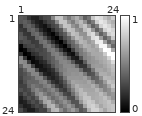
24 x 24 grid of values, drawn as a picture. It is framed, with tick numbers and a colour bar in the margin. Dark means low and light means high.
Slope: up to the right. Lone odd cells: none. Grain: diagonal, down to the right.
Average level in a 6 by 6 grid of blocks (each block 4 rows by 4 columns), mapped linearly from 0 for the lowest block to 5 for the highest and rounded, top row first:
103435
110344
012135
212324
121344
023244
